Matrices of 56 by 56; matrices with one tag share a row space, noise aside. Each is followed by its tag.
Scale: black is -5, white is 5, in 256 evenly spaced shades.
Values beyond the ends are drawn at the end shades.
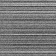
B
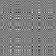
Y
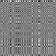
Y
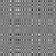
Y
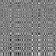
Y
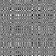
Y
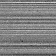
B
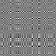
Y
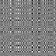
Y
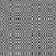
Y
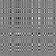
Y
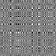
Y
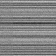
B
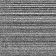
B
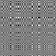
Y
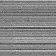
B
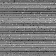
B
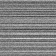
B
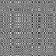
Y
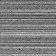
B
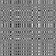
Y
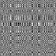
Y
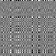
Y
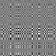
Y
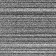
B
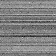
B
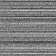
B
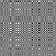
Y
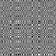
Y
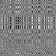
Y
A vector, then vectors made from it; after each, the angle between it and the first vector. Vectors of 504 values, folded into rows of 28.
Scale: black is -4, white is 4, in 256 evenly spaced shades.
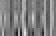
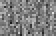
partly aligned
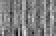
nearly parallel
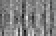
nearly opposite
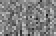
partly aligned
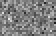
orthogonal
